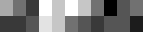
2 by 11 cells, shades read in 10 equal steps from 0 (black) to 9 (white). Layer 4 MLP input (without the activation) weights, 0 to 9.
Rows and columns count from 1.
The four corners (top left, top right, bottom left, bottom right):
6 4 2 1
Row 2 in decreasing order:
8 7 4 3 3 3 3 2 2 2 1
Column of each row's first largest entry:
4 4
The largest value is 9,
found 2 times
